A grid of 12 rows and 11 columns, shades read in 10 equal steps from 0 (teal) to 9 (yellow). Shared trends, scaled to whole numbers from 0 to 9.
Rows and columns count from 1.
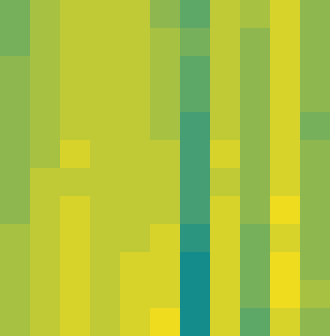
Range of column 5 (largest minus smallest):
1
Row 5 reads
5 6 7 7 7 6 2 7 5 8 4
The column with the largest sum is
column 10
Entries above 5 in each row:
7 7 7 7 7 7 7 7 8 8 9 8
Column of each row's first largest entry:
10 10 10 10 10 3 10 10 3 10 10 6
